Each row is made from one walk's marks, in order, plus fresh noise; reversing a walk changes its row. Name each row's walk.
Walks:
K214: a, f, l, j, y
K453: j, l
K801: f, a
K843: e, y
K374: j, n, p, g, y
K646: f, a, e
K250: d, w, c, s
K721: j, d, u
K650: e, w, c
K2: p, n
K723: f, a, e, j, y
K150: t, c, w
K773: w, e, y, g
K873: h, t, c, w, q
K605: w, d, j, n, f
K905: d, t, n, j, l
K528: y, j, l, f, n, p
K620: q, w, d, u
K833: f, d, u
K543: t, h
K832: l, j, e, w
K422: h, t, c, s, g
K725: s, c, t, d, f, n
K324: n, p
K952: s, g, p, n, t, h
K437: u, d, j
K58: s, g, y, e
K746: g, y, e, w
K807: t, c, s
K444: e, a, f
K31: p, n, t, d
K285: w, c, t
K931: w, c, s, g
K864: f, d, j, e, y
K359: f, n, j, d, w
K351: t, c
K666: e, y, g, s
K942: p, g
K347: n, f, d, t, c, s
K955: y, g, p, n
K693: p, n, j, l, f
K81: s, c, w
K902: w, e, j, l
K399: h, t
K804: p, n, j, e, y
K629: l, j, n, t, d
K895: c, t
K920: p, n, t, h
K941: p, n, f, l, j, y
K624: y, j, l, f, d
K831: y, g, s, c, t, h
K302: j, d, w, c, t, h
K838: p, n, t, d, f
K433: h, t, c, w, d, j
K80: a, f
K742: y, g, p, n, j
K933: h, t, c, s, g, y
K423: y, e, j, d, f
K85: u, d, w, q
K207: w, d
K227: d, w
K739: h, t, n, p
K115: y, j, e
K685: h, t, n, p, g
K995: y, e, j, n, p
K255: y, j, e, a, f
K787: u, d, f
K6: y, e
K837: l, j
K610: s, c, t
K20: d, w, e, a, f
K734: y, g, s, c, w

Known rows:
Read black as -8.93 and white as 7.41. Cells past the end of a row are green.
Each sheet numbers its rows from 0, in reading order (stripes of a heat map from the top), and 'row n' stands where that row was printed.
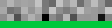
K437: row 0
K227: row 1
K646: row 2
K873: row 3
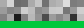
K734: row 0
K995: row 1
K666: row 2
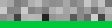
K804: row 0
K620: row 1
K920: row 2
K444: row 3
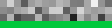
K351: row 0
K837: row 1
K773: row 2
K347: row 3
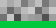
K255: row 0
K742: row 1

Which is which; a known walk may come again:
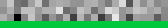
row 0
K227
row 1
K739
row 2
K214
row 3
K902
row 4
K324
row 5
K920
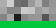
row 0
K734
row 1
K952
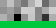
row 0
K85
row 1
K955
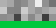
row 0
K804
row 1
K347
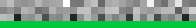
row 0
K620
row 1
K437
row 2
K250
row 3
K995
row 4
K864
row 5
K807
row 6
K931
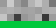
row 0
K31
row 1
K838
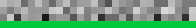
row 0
K20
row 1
K873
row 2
K742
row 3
K150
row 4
K115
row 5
K746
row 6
K843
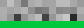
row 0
K629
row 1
K721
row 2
K833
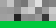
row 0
K359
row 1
K666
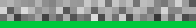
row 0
K453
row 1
K831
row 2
K837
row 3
K80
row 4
K444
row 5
K58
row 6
K351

